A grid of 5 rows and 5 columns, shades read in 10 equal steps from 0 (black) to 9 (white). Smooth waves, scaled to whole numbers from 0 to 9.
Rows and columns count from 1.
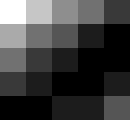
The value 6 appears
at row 2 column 1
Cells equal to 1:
6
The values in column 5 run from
0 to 3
